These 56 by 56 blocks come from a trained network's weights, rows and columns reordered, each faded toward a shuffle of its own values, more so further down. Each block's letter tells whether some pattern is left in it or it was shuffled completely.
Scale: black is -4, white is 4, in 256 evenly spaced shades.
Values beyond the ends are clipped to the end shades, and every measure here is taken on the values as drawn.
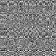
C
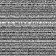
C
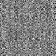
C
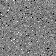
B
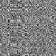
C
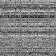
C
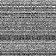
C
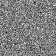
B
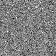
B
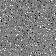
B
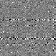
C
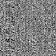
C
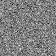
B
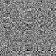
C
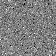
B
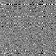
C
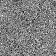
B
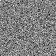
B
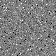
B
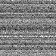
C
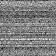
C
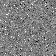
B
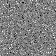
B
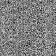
C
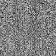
C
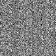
C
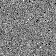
B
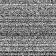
C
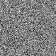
B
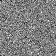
B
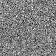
B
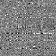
C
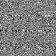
C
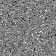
B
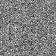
C
